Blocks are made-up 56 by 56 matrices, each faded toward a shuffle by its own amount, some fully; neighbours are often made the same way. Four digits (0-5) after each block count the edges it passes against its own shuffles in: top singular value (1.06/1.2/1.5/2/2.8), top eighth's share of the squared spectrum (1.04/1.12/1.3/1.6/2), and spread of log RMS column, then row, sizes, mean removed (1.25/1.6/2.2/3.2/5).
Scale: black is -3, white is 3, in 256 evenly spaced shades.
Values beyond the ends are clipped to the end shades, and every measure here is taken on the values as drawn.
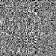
3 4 2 2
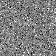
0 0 0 0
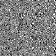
3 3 2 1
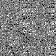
3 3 2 1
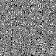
3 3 2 1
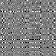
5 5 3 3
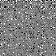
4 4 2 2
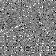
3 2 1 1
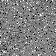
1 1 0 0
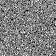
0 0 0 0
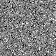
0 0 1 0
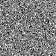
0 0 0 0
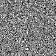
0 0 1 0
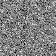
0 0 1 0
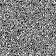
0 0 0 0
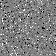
0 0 0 0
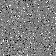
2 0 0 0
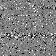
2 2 0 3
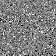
2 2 0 1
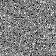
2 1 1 0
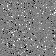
2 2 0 0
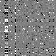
4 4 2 2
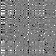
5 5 3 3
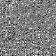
3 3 2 1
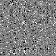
3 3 2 1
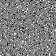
2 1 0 0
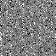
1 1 2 0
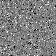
0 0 0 0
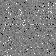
2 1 0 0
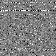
2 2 0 3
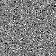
2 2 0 0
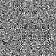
3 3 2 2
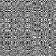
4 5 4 3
